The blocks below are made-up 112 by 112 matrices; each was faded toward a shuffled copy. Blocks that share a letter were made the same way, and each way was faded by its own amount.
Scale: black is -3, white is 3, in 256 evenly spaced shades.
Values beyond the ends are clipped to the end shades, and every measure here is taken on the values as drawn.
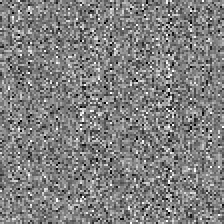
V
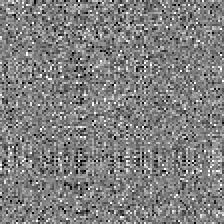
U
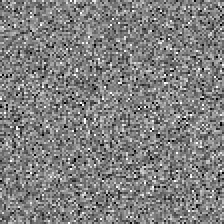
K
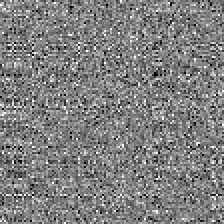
U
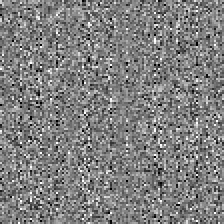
V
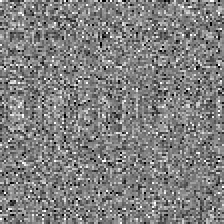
U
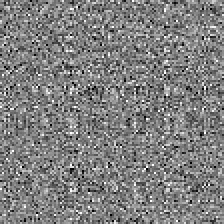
U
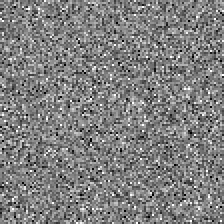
K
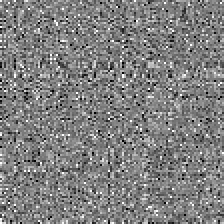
U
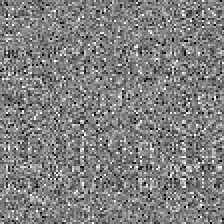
U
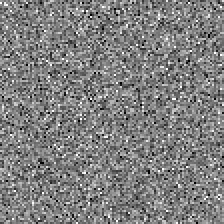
K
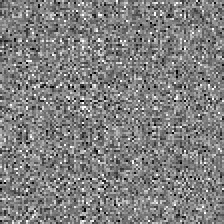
U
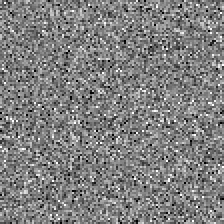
K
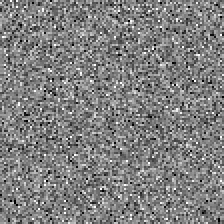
K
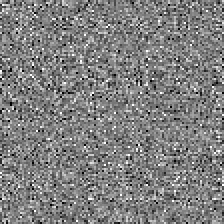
U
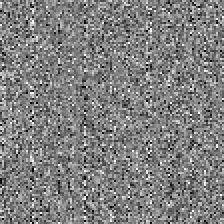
V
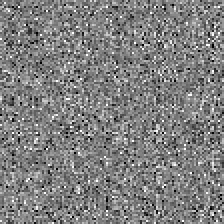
U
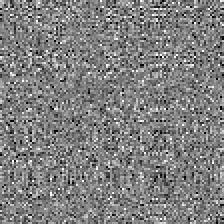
U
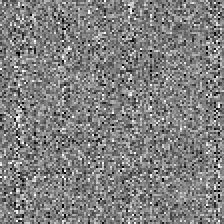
V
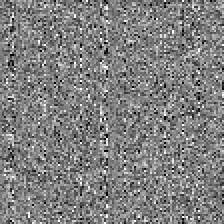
V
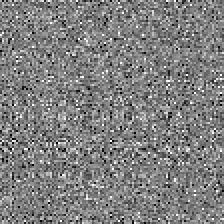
U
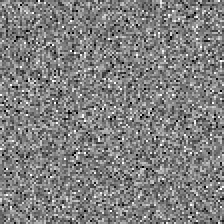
K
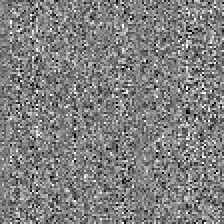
V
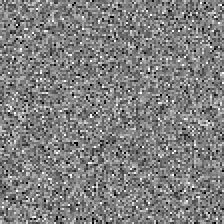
K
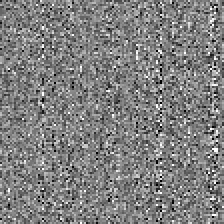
V
